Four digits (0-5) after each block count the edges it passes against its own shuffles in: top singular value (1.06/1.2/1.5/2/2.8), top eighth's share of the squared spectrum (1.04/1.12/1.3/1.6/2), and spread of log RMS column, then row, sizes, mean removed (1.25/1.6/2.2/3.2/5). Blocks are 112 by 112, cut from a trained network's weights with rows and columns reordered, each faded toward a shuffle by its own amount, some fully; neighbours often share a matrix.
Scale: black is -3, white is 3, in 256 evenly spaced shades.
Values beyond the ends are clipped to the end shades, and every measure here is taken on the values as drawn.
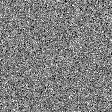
0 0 0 0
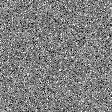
0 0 0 0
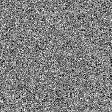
3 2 0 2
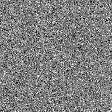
2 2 1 1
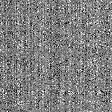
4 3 0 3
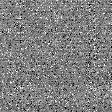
2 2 2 0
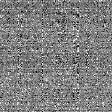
3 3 3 0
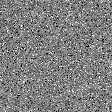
0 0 0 0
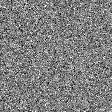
0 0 0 0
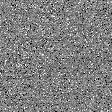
1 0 0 0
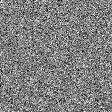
0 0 0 0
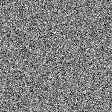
2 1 0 0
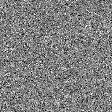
2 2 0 0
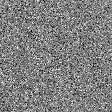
1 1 0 0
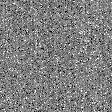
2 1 0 0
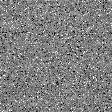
1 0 0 0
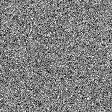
1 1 0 0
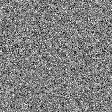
3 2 0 1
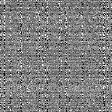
4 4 4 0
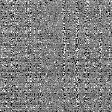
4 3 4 1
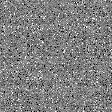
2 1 1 0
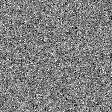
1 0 0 0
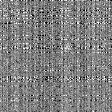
5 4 0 4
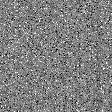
1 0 0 0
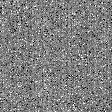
2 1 0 0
